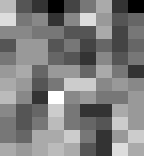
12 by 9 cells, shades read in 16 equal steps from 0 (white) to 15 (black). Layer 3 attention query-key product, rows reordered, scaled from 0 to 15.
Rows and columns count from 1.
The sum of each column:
74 90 97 84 86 100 98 92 94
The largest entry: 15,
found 2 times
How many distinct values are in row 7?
6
